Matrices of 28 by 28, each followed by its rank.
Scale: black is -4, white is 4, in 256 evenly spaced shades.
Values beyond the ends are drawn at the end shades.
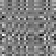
two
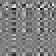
two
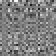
three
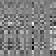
two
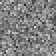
full rank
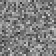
full rank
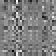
three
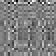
three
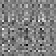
three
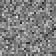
full rank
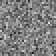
full rank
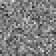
full rank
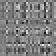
three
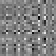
two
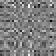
three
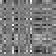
two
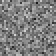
full rank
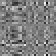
three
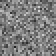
full rank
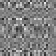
three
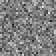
full rank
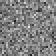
full rank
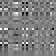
two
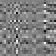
two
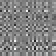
two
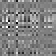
two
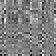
three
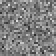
full rank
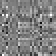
three
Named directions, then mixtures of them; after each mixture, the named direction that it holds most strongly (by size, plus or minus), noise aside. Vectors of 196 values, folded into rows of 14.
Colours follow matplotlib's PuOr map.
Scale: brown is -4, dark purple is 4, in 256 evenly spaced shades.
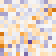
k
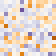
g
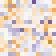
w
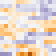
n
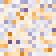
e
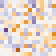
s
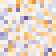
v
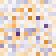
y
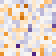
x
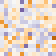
g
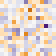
y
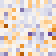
g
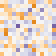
s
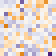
g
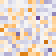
y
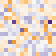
w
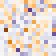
s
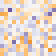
k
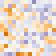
n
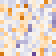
x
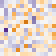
s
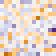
e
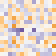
w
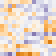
n
